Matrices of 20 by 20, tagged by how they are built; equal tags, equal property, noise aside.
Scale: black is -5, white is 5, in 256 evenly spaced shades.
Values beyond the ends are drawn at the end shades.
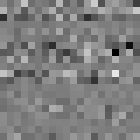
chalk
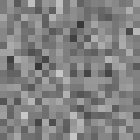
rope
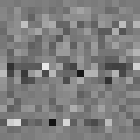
chalk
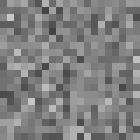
rope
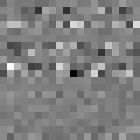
chalk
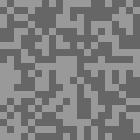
rope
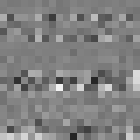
chalk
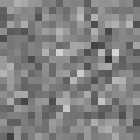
rope
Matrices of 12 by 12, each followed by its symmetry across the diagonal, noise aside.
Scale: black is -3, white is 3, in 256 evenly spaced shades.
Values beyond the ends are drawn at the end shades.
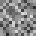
symmetric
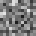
symmetric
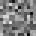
neither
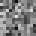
neither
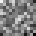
symmetric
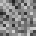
symmetric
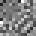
symmetric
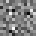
antisymmetric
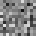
neither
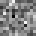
neither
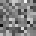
antisymmetric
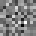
antisymmetric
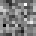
antisymmetric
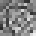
symmetric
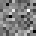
neither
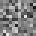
antisymmetric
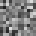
antisymmetric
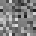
antisymmetric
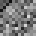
symmetric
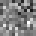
neither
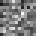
neither
